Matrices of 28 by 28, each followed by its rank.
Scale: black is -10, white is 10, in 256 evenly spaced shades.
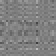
two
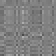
two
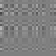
one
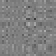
three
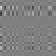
one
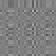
two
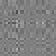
two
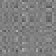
three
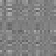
three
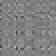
three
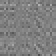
three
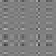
one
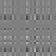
one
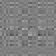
two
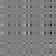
one
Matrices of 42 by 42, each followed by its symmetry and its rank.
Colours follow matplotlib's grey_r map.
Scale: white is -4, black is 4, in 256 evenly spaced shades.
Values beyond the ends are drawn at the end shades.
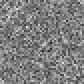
symmetric, full rank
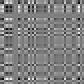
symmetric, rank one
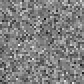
antisymmetric, full rank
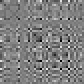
symmetric, rank three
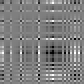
symmetric, rank one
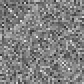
symmetric, full rank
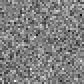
antisymmetric, full rank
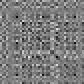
symmetric, rank three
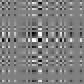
symmetric, rank one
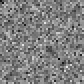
symmetric, full rank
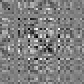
symmetric, rank three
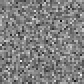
antisymmetric, full rank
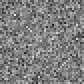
symmetric, full rank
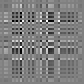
symmetric, rank one
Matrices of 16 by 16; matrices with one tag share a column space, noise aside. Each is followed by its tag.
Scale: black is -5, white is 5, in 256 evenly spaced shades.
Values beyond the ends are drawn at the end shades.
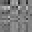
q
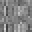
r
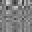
q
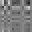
q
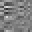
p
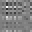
p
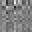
q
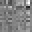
q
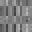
r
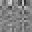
q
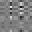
p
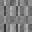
r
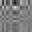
q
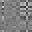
p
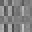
r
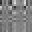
q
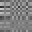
p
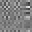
p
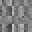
r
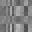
r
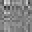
q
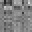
q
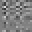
p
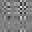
p
